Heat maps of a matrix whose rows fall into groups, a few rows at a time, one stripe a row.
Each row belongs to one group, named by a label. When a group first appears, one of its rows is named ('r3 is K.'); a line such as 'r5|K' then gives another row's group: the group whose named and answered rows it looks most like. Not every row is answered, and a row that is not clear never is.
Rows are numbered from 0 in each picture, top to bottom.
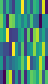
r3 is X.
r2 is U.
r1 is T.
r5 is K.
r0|U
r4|U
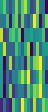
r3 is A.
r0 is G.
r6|K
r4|K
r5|U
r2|T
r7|X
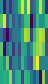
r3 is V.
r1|A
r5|T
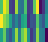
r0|G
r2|G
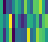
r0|V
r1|K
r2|K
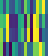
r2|U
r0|V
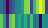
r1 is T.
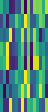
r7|K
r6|U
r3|U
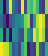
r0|K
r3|G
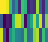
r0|G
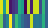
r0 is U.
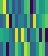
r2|G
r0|A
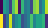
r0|X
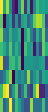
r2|T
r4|T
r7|T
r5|K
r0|U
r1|V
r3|T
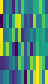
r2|T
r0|V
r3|U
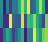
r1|K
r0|U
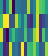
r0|K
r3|K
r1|G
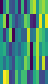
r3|A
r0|X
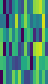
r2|T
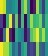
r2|X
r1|K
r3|G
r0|G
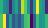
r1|A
